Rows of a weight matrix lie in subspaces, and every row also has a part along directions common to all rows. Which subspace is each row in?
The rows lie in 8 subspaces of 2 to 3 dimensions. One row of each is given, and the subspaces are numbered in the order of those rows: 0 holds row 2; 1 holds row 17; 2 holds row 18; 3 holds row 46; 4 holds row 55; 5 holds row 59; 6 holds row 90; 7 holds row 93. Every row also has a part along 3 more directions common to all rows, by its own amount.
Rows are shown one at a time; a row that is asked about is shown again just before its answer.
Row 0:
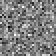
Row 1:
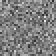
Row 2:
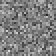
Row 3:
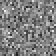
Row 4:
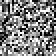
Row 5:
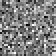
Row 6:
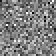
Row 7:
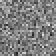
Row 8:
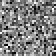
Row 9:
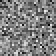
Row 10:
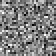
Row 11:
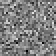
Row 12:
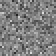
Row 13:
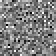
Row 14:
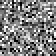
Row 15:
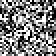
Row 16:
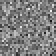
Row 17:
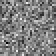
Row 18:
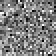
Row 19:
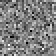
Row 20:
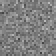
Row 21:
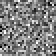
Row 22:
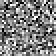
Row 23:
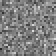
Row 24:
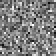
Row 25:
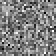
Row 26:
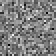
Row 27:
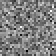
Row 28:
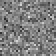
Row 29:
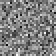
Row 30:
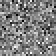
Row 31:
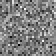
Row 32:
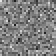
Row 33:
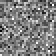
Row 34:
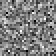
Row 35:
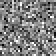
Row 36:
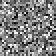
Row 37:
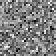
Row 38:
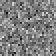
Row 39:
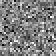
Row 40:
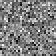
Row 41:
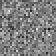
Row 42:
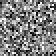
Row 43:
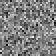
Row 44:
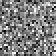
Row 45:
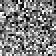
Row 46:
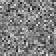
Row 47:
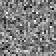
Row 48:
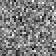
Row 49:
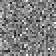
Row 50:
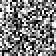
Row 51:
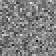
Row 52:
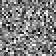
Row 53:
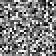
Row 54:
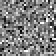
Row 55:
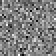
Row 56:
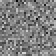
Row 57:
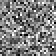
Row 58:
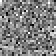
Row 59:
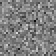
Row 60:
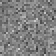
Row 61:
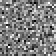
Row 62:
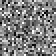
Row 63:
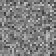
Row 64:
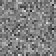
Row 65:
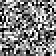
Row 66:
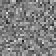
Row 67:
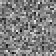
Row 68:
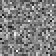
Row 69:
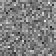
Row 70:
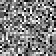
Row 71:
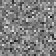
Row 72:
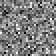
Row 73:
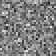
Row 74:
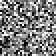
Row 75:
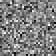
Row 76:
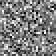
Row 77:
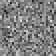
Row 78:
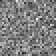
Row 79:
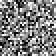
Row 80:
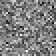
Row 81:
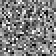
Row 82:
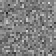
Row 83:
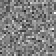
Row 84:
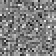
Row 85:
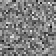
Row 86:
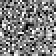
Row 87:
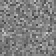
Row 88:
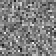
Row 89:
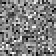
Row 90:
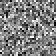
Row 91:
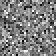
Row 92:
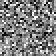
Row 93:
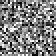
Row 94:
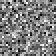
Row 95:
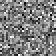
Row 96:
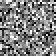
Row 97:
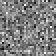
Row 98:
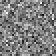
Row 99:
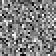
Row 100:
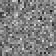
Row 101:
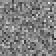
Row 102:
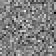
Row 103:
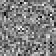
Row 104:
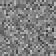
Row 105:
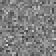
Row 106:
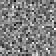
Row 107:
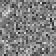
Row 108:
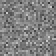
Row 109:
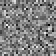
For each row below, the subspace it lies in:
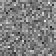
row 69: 2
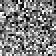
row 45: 2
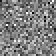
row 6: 4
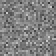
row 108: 3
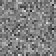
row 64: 4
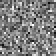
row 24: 7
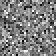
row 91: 5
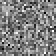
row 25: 5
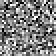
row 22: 6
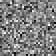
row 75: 2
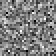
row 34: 5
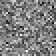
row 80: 1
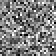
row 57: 1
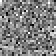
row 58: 7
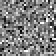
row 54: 5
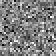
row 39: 7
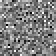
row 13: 4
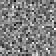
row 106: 7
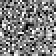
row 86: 4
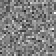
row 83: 1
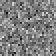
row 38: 2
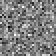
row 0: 4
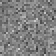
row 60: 5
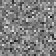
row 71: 7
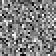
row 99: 4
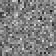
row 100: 2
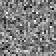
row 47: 5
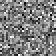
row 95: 3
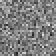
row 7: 6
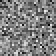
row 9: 6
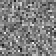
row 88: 7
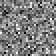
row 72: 3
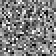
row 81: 4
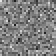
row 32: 7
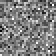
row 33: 0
